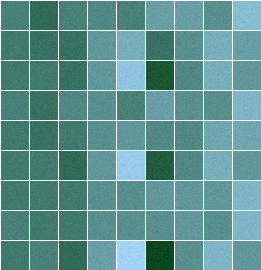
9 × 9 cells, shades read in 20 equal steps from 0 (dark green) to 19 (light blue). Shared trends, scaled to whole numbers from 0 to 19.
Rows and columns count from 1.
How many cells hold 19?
1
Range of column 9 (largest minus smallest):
5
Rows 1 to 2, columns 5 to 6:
8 12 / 14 6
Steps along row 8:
down same up same same up down up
